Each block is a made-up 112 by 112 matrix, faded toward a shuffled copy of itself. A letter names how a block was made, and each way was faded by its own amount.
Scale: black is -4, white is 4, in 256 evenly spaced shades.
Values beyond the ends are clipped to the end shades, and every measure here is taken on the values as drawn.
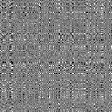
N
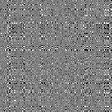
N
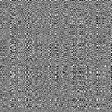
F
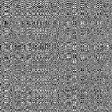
F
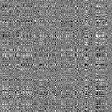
F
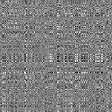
F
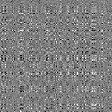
N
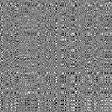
N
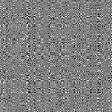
N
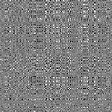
N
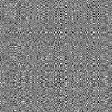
F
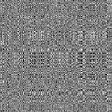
F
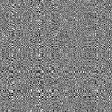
F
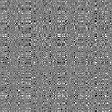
N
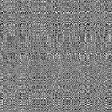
F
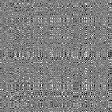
N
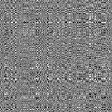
F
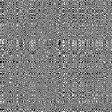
N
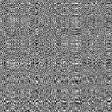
F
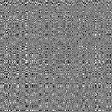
N
